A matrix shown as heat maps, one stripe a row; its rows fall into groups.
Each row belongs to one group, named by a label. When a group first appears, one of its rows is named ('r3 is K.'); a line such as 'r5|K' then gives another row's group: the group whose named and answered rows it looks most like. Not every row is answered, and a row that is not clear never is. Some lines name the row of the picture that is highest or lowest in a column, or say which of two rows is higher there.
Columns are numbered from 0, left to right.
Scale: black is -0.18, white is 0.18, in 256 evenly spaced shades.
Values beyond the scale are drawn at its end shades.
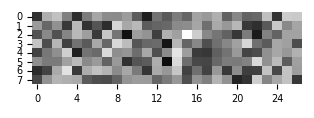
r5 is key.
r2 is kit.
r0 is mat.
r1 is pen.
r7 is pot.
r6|mat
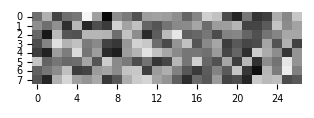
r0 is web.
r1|pen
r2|mat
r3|pot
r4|pot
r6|mat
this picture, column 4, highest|4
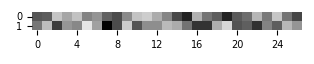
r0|pot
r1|web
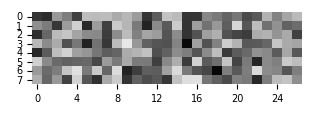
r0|mat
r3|pen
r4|pot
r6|key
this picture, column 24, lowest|4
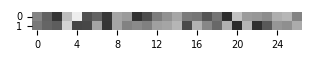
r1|web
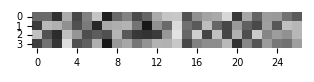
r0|web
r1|mat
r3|web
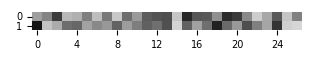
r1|mat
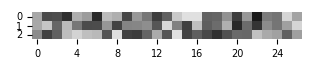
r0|kit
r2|key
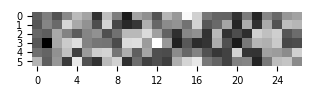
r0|kit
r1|kit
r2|pot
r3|pot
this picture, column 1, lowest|3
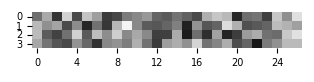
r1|pen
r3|kit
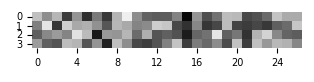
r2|pot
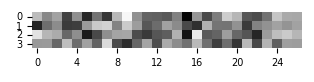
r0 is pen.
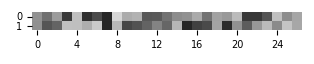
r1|key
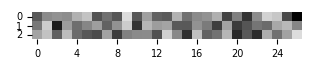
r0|pot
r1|web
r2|kit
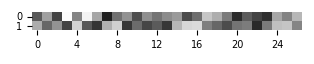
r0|web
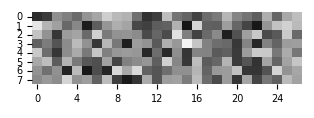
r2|key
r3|kit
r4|key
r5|kit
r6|pen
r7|kit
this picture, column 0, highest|1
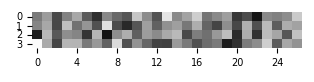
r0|kit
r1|kit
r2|web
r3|key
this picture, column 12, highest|2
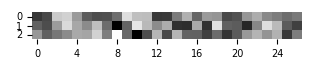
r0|pot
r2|key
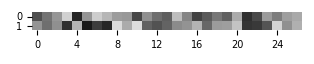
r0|mat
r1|pen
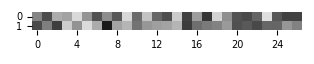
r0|pot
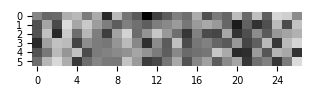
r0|key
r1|web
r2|web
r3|mat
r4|pot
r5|mat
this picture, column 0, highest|0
